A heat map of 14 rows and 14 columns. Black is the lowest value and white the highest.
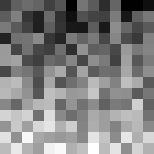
Slope: up to the bottom. Average level on the scale: 50%. Histogram: bell-shaped.
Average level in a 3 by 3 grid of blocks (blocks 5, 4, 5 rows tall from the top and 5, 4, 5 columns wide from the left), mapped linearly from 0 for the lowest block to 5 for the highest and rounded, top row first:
100 / 332 / 544
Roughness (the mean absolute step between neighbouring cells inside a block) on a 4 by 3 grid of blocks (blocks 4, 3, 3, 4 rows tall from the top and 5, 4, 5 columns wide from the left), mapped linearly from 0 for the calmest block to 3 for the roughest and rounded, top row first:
1 1 1 / 1 3 0 / 0 0 1 / 2 1 1
